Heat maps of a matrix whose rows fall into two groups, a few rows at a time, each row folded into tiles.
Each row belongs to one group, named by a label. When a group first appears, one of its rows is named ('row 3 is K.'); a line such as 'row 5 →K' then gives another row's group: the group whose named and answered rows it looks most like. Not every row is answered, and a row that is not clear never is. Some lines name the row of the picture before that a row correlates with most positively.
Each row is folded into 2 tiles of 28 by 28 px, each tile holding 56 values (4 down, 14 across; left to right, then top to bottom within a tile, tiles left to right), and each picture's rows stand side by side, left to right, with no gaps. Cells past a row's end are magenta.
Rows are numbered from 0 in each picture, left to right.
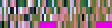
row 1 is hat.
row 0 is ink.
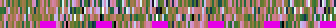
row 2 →ink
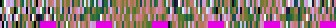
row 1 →ink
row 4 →hat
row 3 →ink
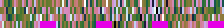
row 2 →ink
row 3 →ink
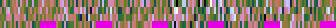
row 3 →hat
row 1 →hat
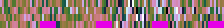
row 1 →ink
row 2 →hat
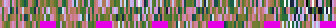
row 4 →ink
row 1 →hat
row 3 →ink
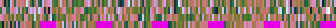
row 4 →ink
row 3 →ink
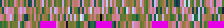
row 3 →hat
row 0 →hat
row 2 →ink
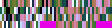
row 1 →hat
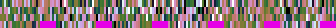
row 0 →hat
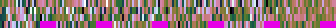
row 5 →hat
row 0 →hat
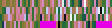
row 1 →ink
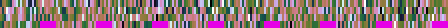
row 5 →ink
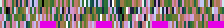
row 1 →ink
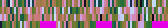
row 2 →hat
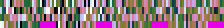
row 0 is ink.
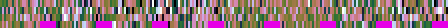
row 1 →hat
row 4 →hat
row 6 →hat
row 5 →ink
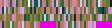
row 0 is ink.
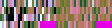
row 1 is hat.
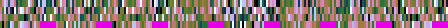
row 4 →ink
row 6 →hat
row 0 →ink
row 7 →ink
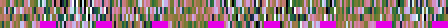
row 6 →ink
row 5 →ink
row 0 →ink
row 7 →hat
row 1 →hat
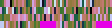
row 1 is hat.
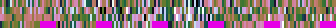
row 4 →ink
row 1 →ink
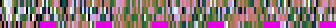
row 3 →hat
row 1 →hat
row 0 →hat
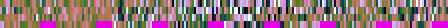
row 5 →ink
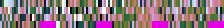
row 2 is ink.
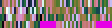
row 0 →hat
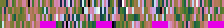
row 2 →ink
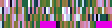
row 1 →hat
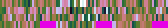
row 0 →hat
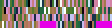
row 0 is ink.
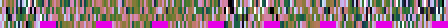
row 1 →hat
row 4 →ink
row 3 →ink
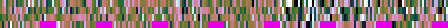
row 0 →ink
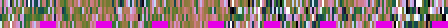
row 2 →hat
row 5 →hat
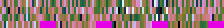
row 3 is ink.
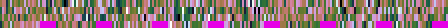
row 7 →hat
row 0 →ink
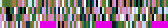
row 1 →ink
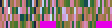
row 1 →hat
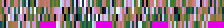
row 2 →hat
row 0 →hat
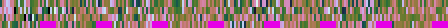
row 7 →ink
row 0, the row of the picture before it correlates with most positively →2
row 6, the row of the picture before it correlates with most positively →3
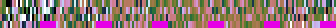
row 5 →ink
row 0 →hat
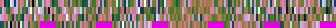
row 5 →ink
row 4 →hat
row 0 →ink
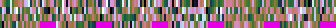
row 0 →ink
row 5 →hat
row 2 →ink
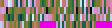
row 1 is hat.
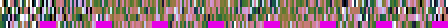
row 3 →hat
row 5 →ink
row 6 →hat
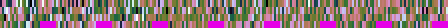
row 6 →hat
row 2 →hat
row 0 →hat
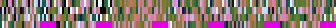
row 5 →ink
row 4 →ink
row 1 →ink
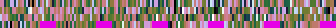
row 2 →ink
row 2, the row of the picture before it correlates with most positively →1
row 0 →ink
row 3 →ink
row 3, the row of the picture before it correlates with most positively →1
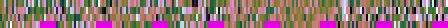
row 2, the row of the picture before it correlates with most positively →1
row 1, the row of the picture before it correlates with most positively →5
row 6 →hat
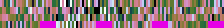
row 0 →ink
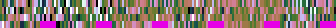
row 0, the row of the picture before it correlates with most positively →3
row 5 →hat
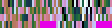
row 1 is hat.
